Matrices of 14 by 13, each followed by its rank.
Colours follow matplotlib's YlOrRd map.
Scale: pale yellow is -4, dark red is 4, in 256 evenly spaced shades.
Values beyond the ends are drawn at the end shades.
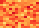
full rank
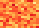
full rank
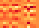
two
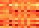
two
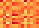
two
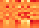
two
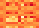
two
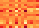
two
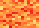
full rank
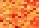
full rank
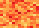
full rank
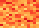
full rank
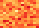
full rank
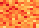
full rank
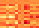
two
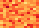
full rank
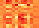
two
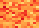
full rank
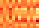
two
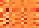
two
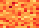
full rank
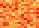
full rank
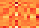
two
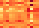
two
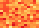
full rank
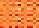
two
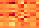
two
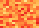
full rank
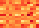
two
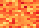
full rank
